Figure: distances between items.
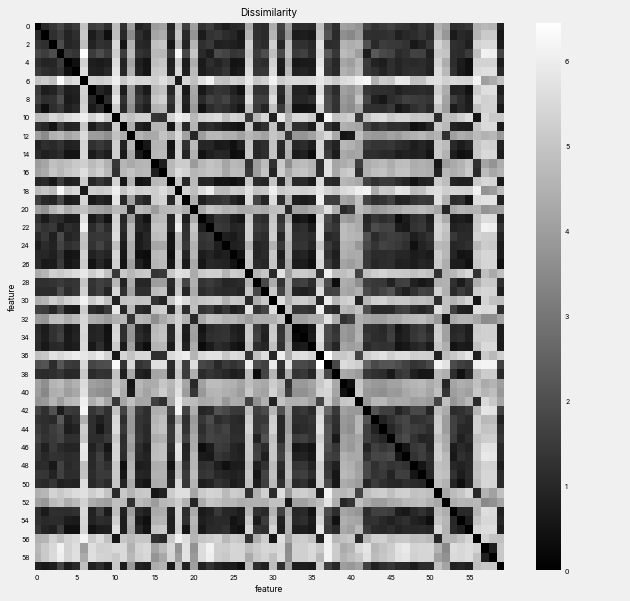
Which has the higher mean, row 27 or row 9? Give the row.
27
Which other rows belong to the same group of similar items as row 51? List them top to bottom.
10, 15, 16, 27, 30, 36, 41, 56
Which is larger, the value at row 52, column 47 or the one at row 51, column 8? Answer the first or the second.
the second
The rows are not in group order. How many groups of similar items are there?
5
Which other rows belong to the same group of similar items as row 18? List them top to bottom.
6
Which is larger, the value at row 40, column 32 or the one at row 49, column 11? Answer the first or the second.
the first
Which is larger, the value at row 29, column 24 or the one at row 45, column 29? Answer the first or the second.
the second
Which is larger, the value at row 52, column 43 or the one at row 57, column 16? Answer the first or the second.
the second
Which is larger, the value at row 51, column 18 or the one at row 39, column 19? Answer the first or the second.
the first
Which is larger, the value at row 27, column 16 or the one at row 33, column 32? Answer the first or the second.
the second
